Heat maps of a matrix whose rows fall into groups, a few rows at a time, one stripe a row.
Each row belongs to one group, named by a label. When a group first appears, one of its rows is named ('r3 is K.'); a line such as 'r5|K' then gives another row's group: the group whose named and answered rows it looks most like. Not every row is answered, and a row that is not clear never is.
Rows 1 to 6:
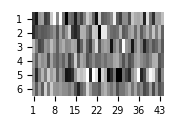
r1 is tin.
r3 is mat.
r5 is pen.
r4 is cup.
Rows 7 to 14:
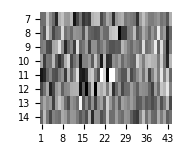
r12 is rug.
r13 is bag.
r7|tin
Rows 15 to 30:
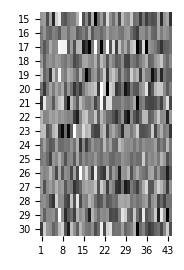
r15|bag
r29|cup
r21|bag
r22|pen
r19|mat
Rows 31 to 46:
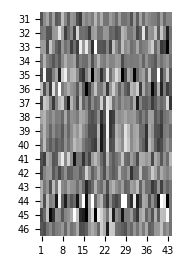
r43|mat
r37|bag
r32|cup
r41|tin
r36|mat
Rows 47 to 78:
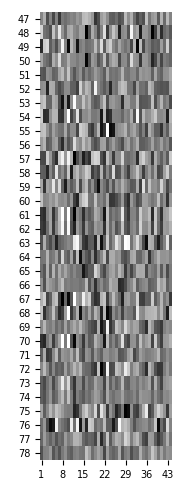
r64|rug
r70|tin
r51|tin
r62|tin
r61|tin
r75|pen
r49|bag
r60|pen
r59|cup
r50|mat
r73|tin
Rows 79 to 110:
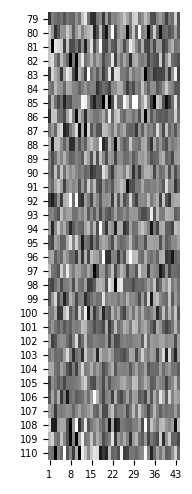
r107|mat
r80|mat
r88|cup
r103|cup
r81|cup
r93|cup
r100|rug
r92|tin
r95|tin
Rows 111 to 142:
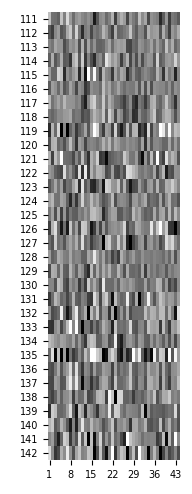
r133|tin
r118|pen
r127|rug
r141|rug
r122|rug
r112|tin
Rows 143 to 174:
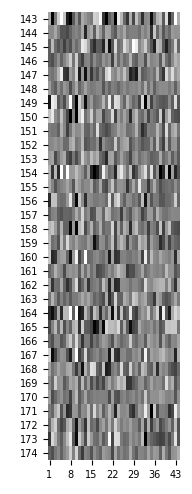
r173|bag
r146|tin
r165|rug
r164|tin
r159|mat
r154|mat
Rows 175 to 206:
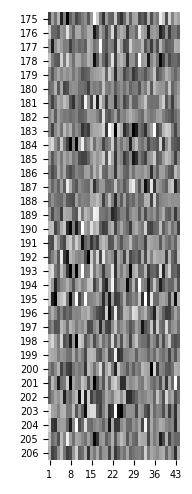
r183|pen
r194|mat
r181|cup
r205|mat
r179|pen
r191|tin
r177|cup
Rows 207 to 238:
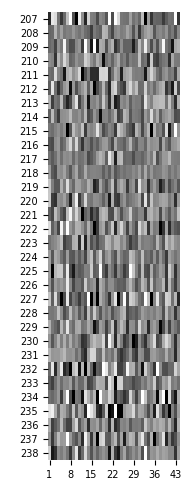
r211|tin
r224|cup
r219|mat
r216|tin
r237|cup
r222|mat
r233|pen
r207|bag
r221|tin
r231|pen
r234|cup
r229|mat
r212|rug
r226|cup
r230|pen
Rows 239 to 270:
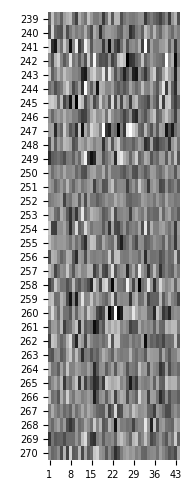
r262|bag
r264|mat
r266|mat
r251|mat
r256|bag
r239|bag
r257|mat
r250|pen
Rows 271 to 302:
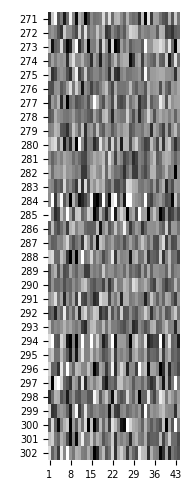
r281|pen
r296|mat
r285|mat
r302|mat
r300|rug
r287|cup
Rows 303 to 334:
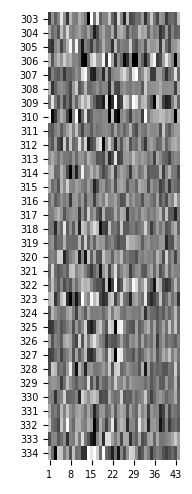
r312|rug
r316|rug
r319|rug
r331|mat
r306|pen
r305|tin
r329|bag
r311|tin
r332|mat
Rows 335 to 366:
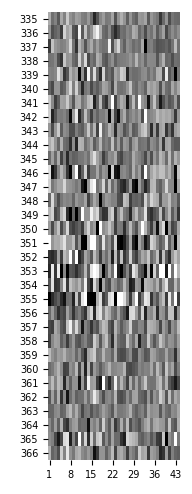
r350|cup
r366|mat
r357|tin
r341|mat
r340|tin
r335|mat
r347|pen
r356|cup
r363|tin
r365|rug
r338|rug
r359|pen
